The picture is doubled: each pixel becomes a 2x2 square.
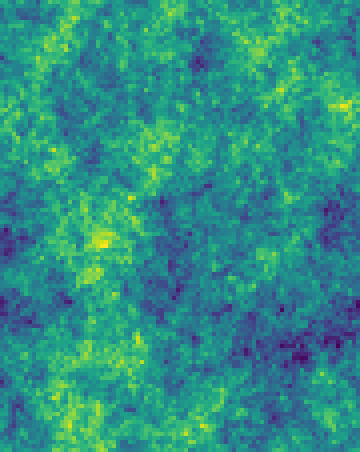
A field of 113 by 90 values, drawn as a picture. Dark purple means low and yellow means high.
Ninth with the lowest average: bottom right. Average level on the scale: 50%. Mirror symmetry: none. Histogram: bell-shaped.
